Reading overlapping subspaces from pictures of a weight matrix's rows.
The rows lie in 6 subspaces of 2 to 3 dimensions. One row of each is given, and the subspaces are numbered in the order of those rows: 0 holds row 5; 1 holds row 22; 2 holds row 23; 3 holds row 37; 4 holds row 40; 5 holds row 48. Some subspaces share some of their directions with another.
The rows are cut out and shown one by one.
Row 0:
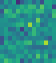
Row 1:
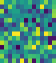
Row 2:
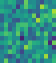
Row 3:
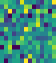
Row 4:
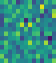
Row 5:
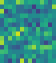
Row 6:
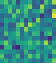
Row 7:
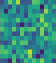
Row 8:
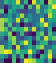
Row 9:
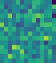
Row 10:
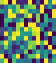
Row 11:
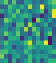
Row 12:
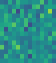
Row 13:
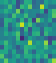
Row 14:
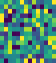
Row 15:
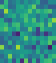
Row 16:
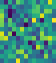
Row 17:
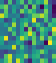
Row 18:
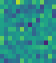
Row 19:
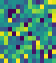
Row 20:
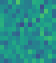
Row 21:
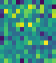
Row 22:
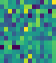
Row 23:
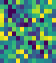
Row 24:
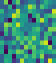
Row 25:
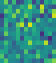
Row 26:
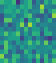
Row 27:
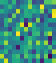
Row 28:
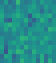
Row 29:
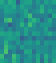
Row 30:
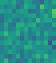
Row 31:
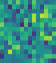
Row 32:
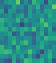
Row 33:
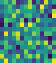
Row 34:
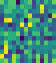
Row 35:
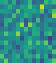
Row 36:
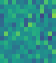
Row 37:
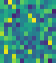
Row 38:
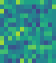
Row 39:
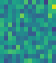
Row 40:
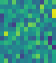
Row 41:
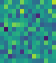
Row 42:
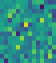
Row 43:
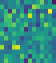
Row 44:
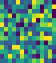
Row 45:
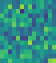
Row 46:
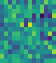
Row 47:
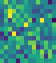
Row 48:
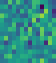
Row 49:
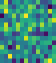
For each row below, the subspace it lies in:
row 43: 1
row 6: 1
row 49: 0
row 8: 5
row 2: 4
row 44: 1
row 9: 1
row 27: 2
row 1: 0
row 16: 2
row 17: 5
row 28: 3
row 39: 5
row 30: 4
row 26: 3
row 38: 0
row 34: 3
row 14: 1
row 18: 0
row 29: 3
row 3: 1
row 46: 4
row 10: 4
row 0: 0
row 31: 4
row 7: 5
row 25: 0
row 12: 1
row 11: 5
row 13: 4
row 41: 1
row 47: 2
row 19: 2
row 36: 4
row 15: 0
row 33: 5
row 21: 0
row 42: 2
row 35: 2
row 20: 5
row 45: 4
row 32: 5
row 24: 3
